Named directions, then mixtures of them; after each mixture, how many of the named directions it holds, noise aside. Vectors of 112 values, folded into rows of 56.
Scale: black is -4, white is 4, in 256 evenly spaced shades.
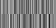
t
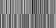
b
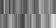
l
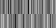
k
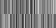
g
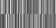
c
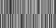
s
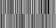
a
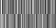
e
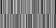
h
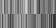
two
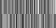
two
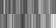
one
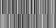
three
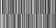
one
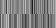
two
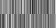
three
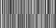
two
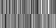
two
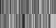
two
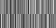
three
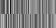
three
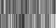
one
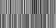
one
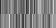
three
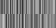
two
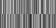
three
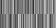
two
